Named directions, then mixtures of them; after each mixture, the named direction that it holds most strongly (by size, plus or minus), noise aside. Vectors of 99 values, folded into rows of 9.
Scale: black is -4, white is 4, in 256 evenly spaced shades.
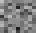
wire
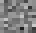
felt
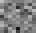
wire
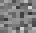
felt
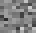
felt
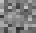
wire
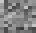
felt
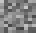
felt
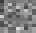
wire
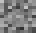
felt
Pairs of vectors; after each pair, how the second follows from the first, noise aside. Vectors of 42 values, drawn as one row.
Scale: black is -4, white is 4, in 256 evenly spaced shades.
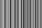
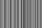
shrunk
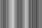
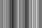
negated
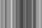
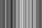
negated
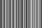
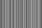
shrunk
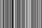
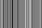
partly zeroed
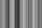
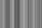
shrunk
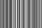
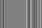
partly zeroed
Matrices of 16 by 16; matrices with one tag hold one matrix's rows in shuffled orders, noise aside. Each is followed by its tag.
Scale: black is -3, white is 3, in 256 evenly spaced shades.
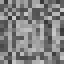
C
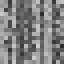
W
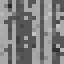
W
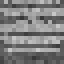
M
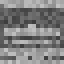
M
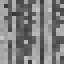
W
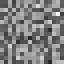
C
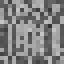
C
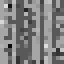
W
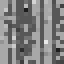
W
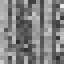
W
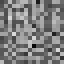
C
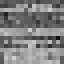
M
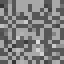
C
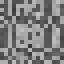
C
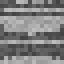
M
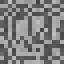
C
